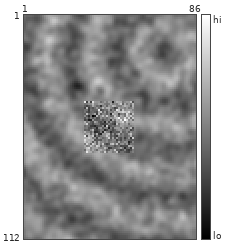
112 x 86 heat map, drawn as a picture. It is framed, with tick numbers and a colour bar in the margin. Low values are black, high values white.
Odd rows or columns: none. Histogram: bell-shaped. Roughest part: centre. Slope: none. Average level on the scale: 50%. Rings: centred on the top right. Mirror symmetry: none. Odd patch: rougher, in the centre.
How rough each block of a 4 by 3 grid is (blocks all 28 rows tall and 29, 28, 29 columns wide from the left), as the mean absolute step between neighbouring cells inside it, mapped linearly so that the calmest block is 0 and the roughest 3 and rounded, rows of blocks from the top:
0 0 0
0 3 0
0 3 0
0 0 0
